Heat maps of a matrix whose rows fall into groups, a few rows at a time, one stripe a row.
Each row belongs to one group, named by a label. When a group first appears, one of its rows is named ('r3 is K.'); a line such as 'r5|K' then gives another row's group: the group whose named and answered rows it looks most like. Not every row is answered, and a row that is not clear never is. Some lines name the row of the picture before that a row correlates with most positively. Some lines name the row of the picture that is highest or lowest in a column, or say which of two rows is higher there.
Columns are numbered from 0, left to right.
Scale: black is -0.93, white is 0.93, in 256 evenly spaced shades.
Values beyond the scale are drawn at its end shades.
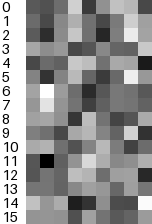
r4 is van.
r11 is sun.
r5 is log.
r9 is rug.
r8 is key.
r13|rug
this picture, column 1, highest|6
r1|log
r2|log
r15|key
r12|van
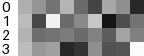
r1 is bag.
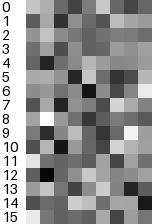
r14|van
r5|key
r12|sun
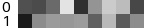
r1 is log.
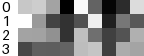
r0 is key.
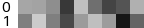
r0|key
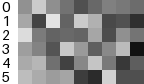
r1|bag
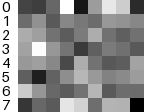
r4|key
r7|van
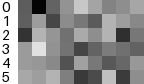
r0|sun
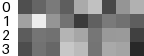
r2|van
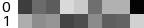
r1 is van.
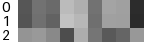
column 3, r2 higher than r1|No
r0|van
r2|key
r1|van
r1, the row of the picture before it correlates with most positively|0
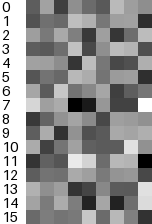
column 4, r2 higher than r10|No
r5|van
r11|van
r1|van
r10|log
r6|bag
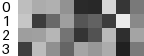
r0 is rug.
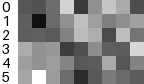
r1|sun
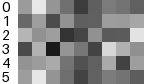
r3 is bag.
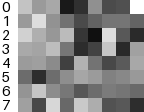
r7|bag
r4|key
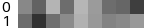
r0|bag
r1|sun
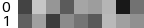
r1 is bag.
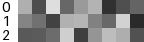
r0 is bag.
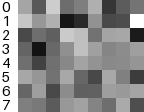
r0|bag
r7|rug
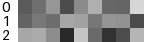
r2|key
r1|van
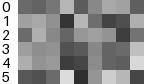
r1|key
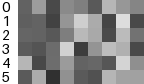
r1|rug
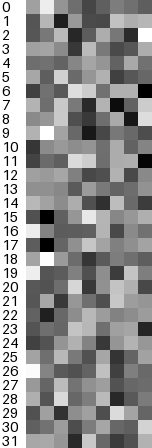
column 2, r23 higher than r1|Yes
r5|bag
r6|van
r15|sun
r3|key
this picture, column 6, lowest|7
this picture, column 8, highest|2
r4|rug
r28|bag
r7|bag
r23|van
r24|log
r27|bag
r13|key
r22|sun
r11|van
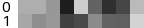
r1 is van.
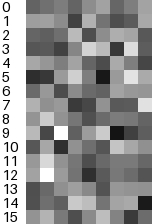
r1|key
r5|log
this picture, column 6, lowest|9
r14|van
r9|bag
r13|log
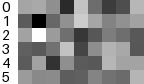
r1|sun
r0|key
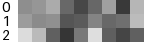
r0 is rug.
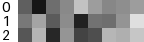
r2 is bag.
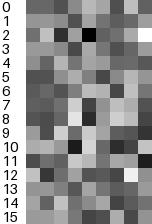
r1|key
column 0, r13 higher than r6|Yes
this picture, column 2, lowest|2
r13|key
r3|key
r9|bag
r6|rug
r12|log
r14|bag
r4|bag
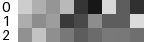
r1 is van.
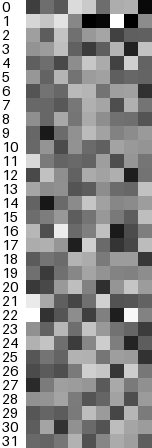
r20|log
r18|van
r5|bag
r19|sun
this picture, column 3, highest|0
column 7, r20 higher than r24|Yes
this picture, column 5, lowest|1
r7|rug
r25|van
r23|bag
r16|bag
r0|van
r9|sun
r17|key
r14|sun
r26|rug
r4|rug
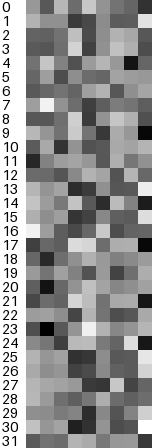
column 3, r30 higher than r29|No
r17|van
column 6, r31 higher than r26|Yes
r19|bag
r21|van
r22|key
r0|bag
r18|sun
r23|sun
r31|van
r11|log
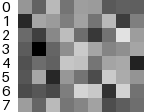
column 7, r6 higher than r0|Yes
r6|rug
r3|sun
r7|bag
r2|log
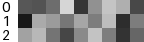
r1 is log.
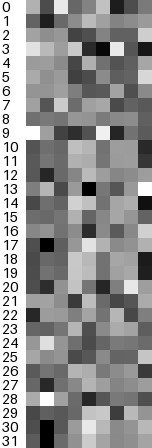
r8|van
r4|key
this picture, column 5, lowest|3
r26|van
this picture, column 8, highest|13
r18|van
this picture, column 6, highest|3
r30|sun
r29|rug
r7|bag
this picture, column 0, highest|9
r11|van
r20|log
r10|van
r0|bag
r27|sun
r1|sun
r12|sun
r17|sun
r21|key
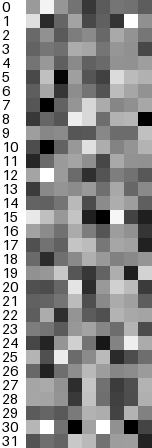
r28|key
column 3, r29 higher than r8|No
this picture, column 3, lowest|30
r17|van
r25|bag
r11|log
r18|sun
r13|log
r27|key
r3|van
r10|sun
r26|sun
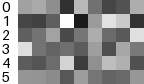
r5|key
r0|key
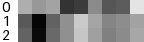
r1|sun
